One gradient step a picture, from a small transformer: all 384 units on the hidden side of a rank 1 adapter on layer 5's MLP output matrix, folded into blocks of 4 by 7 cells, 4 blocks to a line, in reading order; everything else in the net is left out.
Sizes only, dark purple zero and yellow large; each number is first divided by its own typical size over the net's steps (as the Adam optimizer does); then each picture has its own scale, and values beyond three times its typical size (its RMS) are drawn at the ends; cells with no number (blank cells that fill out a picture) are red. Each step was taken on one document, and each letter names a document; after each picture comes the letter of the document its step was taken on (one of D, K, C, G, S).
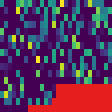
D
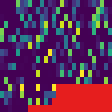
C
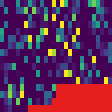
C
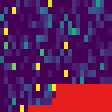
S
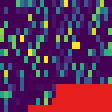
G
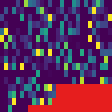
S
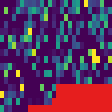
G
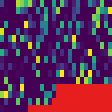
D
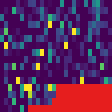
S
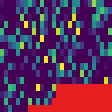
C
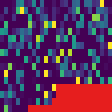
G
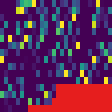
C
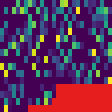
G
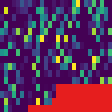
G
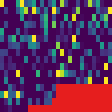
D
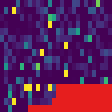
S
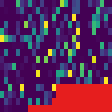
C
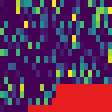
D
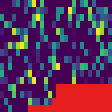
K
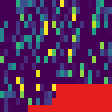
C
